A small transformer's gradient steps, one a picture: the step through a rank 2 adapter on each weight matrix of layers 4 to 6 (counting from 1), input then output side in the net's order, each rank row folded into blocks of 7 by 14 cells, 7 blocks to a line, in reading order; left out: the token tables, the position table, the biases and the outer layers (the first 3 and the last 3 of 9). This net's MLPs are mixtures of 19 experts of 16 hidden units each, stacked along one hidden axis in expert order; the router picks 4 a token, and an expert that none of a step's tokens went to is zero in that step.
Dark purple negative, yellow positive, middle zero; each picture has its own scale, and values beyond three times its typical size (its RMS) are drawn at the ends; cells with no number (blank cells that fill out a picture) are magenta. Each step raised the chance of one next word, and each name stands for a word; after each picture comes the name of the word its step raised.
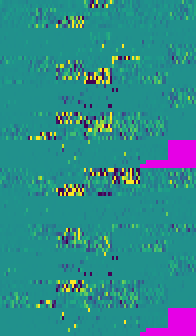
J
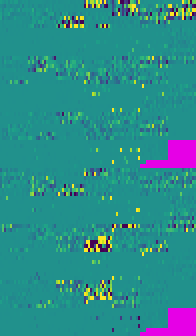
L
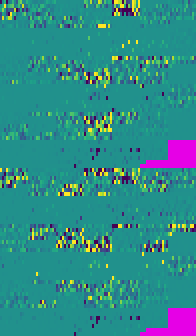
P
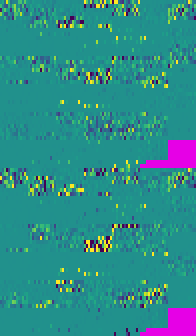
L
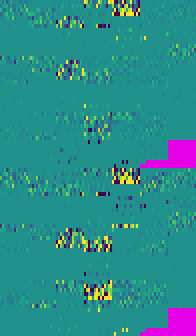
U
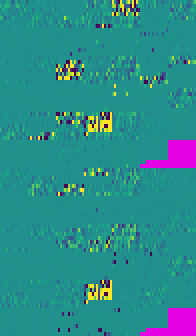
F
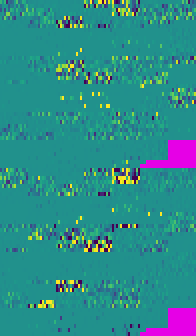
L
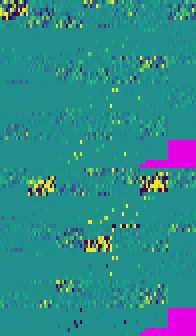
L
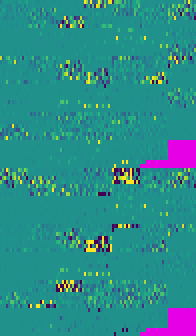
L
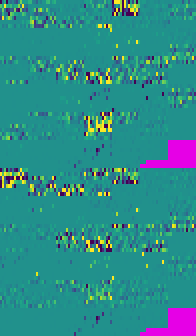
P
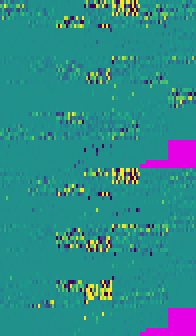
U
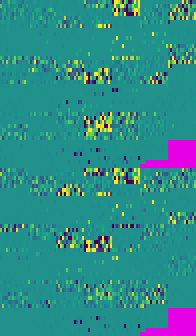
P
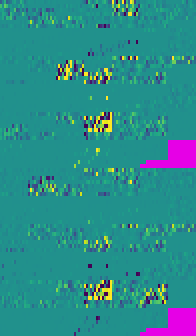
F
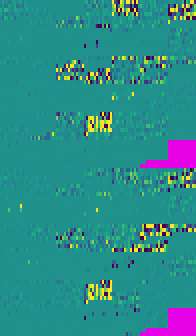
F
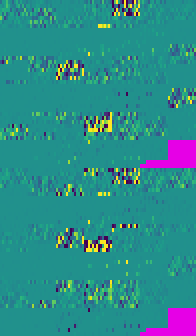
P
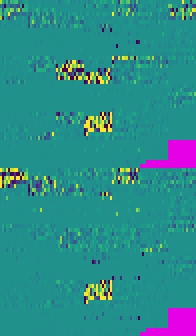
F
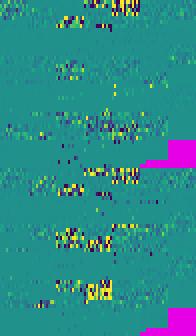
U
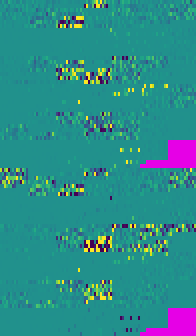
L
